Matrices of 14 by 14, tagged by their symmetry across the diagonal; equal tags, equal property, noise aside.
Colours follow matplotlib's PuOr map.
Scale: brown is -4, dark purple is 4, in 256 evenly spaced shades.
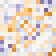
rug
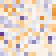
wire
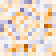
rug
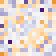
rug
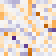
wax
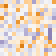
wire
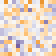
wire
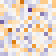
wax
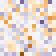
wire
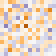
rug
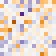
wax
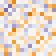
rug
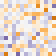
wax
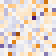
wax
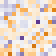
rug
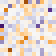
wax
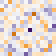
rug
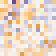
wire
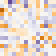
wax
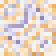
rug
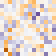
wire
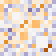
rug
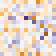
wire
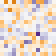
wire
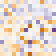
wax
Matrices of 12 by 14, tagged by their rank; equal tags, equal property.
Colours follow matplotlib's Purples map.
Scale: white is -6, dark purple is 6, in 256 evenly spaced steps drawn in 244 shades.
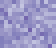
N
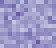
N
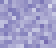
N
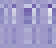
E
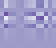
E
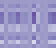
E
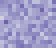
N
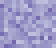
N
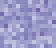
N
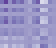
E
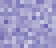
N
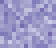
N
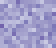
N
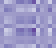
E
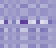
E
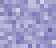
N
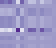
E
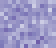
N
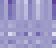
E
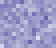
N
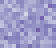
N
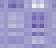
E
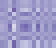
E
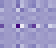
E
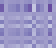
E
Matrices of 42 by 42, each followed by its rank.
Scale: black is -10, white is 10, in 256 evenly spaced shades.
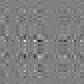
two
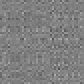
five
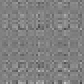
two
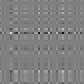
one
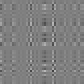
one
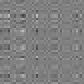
two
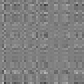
two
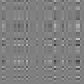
one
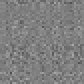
five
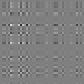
one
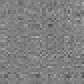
five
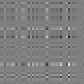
one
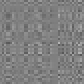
two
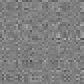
five
